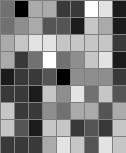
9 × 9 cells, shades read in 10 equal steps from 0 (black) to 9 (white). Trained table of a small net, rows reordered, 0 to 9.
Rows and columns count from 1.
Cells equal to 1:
7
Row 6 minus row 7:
-5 0 -1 2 1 2 -2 4 -3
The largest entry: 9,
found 2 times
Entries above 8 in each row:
1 0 0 1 0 0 0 0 0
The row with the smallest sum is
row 5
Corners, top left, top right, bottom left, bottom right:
4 1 2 7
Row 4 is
6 2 4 9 4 5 7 8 1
